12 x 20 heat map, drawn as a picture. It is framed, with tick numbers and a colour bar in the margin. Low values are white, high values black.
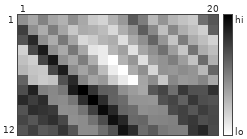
Streaks slant down to the right. The bottom part is higher, past a seam about 60% of the way down. Overall the values sit about 50% of the way up the scale.
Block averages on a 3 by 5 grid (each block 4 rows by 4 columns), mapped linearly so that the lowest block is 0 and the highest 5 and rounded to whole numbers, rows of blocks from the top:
31021 | 23022 | 54535
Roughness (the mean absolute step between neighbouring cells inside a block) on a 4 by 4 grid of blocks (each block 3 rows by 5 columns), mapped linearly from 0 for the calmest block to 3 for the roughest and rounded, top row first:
1 0 1 1 | 3 1 2 2 | 2 2 1 1 | 0 1 0 0
